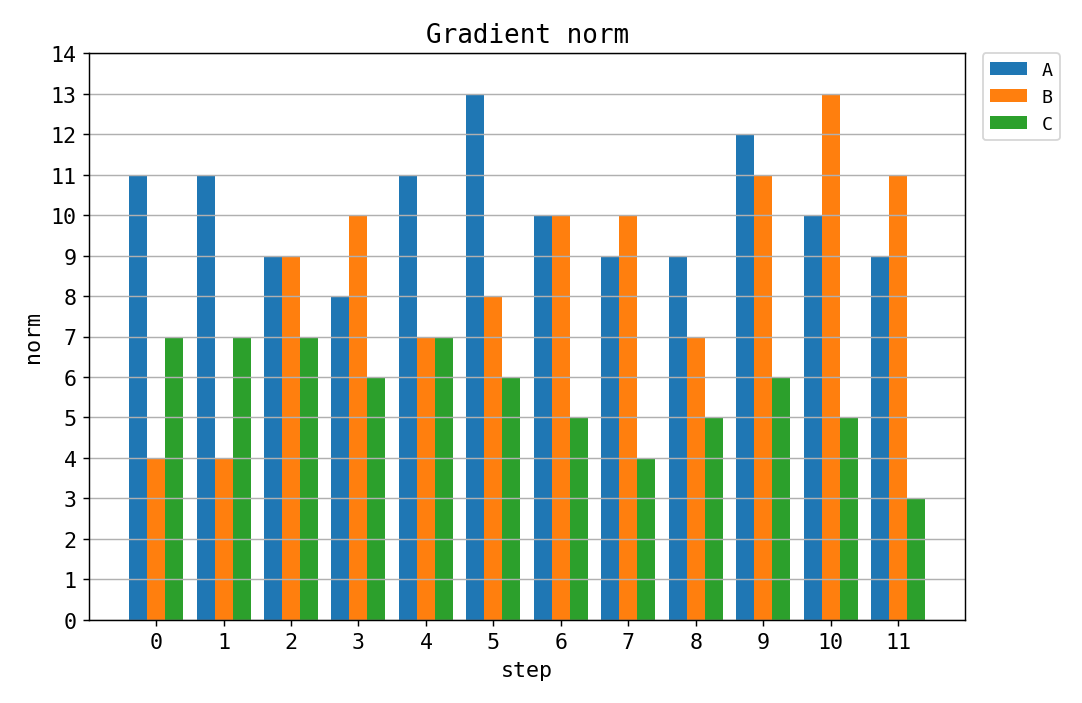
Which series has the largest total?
A
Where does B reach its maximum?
10
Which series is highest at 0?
A
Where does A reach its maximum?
5
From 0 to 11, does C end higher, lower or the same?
lower
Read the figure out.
Title: Gradient norm
x-axis: step, ticks 0 1 2 3 4 5 6 7 8 9 10 11
y-axis: norm, ticks 0 1 2 3 4 5 6 7 8 9 10 11 12 13 14
Legend: A, B, C
Values:
A: 11 11 9 8 11 13 10 9 9 12 10 9
B: 4 4 9 10 7 8 10 10 7 11 13 11
C: 7 7 7 6 7 6 5 4 5 6 5 3
